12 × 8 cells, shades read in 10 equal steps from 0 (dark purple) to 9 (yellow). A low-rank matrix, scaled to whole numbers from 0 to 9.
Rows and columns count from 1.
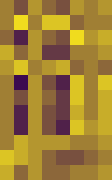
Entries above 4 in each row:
5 7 4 5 6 5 5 5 5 8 4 5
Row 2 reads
5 9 5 8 8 4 5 5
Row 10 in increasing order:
5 5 5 6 6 6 6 7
